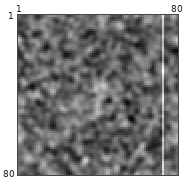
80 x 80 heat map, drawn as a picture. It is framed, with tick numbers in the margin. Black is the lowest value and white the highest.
Ninth with the highest average: centre. Grain: blotchy. Odd lines: column 73. Mirror symmetry: none.
